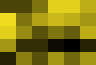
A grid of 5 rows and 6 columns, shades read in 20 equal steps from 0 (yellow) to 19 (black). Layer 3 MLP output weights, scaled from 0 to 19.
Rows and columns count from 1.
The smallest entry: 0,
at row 2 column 1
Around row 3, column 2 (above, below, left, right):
9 15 1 12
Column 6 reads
4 6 4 16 6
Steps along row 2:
up down down up up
